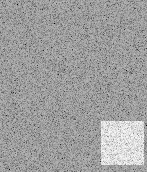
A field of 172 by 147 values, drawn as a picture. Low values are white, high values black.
Histogram: heavy tails on both sides. Stripes: none. Odd patch: lower, in the bottom right. Mirror symmetry: none. Ninth with the lowest average: bottom right.
